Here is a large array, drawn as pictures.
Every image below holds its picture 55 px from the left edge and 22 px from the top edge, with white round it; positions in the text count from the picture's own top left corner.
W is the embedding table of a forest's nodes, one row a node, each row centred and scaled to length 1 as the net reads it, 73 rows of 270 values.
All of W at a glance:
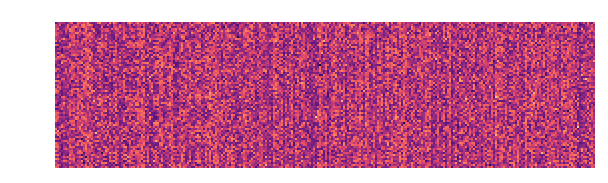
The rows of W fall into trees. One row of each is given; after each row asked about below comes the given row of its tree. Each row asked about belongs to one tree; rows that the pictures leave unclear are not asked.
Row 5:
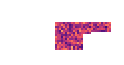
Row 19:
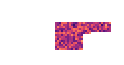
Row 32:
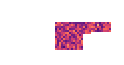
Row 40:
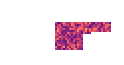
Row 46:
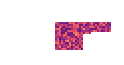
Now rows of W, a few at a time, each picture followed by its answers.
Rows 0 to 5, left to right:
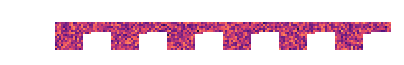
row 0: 40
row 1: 5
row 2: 5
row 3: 46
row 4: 46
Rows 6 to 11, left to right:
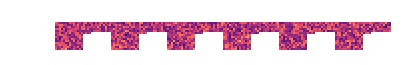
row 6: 46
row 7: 46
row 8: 32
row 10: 40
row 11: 46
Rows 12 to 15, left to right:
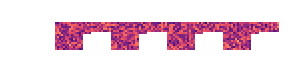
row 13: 32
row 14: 40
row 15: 5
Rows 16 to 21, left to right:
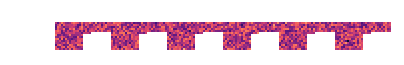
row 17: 32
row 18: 5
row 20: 40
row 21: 32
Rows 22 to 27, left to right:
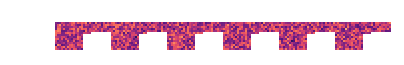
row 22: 40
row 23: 46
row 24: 46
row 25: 40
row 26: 32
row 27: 5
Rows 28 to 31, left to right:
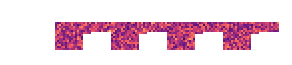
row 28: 40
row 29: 5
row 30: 32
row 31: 5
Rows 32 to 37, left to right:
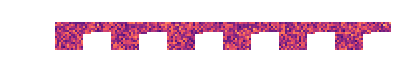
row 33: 5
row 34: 46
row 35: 5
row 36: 40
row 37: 19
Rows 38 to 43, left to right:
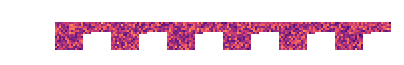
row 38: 40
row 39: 46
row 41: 40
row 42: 5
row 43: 40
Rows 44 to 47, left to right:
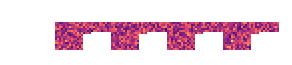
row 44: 46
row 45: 5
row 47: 5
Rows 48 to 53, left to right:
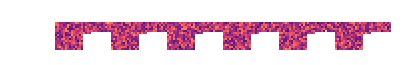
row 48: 5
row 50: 40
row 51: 40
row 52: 19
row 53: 46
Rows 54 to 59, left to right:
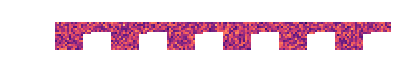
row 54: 19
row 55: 5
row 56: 32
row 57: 40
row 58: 46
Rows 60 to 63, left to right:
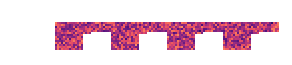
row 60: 5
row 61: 5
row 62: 46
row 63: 32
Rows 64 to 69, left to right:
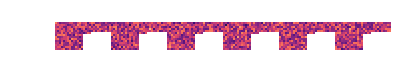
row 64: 46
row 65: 40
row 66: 46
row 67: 40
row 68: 46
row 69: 40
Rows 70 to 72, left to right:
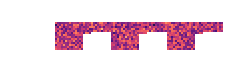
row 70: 46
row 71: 5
